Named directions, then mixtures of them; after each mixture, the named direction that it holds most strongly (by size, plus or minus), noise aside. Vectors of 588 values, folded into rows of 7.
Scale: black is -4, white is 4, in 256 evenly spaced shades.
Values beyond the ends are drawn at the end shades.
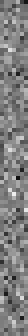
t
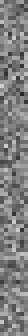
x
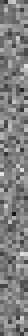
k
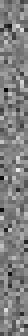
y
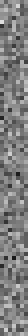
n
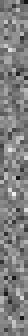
t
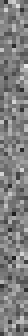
k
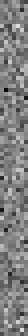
y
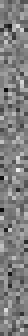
y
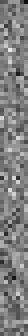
t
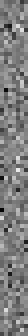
y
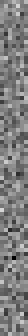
n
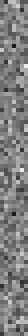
k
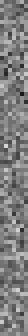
x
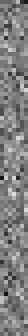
t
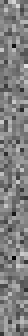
k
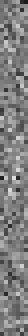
y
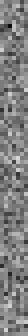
n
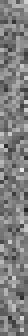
t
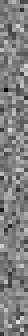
y
